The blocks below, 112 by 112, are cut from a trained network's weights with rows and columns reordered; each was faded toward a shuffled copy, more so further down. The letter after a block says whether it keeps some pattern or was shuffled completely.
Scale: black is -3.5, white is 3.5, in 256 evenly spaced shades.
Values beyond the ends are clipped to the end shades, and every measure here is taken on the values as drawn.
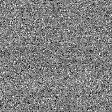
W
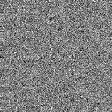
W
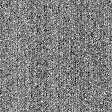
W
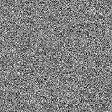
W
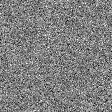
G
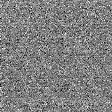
W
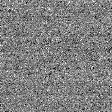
W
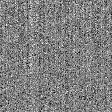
W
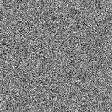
W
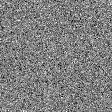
G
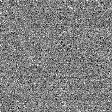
W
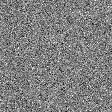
G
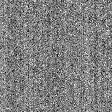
W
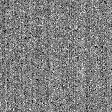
W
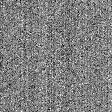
W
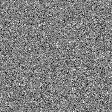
W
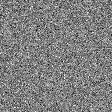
G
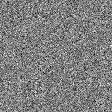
W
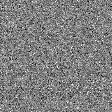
W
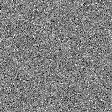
G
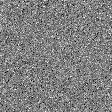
G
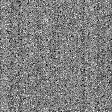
W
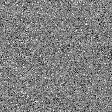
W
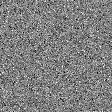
G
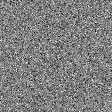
G
